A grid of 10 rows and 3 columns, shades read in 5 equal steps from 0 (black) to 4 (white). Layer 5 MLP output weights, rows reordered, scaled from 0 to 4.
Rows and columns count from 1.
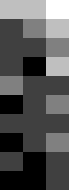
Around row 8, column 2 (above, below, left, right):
1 0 0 2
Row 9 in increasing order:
0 1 1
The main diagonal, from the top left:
3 2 2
